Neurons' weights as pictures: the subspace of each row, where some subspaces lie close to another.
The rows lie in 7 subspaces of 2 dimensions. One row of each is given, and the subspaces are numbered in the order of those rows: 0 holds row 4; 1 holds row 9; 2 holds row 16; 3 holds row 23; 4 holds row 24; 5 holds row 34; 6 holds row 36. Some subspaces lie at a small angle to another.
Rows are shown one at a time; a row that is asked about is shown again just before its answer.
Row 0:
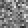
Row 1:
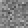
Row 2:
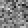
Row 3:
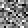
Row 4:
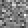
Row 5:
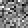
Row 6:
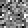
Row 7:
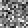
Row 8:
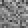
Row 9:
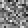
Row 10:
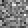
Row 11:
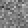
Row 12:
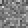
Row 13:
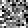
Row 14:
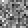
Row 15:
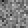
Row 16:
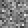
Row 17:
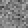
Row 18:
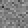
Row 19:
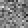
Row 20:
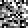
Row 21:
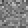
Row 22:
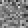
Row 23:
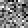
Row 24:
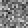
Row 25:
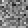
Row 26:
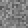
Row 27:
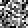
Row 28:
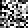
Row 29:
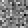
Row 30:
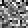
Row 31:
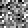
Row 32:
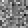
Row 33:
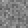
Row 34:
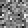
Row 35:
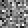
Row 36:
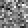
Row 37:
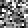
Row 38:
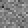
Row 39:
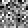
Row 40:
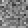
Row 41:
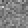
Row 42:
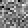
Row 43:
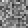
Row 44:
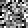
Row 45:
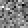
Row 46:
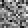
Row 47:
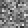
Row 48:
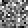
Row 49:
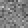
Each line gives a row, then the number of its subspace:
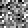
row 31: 5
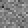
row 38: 1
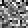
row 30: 1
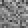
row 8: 1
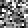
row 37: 0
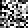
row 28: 4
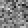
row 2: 6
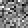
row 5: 3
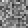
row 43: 2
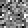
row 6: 5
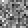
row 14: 4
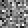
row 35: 2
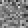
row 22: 3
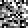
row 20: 3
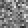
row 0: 6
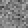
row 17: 0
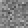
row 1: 4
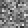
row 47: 2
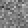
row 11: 6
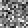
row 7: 4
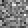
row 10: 0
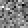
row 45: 6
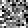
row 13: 5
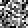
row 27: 0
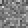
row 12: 3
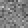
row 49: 3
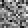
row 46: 1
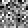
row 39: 5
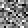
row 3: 1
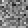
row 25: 0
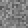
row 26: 2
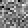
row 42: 3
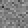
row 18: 1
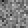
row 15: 4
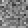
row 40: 0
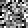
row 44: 5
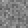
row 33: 4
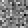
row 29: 2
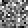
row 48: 5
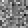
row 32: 2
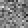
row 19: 3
